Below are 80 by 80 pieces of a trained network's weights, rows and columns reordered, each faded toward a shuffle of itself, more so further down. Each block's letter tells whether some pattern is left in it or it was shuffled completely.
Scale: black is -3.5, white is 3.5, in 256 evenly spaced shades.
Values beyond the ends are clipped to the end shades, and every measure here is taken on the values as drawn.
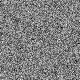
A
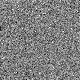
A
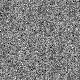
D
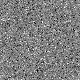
A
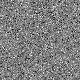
A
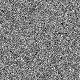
A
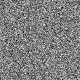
A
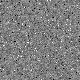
A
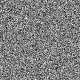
A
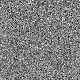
A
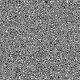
D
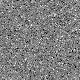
A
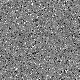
A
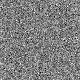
D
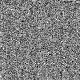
D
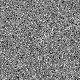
A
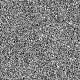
A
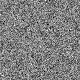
A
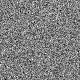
A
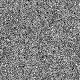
D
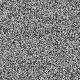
D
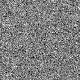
D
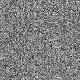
D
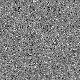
D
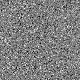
D
